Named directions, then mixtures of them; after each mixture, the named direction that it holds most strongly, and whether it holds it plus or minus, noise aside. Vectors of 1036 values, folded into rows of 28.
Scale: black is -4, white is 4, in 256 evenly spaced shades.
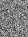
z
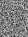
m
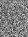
m, plus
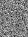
m, plus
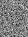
m, plus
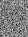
m, plus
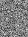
z, plus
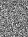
m, minus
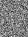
m, minus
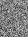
z, plus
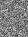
z, minus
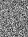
z, minus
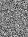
z, plus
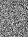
m, minus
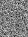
m, plus
